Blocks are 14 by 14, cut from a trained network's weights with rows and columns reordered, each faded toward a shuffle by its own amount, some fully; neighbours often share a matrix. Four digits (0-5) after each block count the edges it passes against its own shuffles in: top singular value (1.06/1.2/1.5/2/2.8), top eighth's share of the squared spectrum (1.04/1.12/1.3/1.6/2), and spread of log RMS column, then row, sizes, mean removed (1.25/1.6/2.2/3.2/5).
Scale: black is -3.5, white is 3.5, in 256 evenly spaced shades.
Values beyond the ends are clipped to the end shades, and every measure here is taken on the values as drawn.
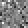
0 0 0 0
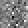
0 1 1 0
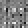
2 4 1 2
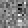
2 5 1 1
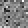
2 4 2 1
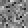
0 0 0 0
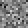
0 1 0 0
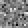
0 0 0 0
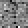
1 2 0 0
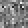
2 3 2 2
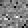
0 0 0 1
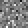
0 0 0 0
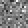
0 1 0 0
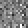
2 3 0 1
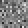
1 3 1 1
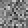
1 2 1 0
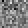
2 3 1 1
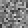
0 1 0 0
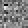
3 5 1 0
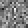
2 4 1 0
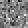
1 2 0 0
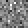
0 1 0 0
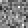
0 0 0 1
